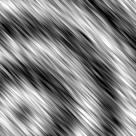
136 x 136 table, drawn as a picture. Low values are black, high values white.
The halves do not mirror each other. No seam splits the table. No single row or column stands out from its neighbours. Rings spread out from the bottom left.
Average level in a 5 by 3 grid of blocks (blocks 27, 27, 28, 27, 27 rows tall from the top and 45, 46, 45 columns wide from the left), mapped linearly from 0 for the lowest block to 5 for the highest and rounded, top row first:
341 | 213 | 022 | 522 | 522
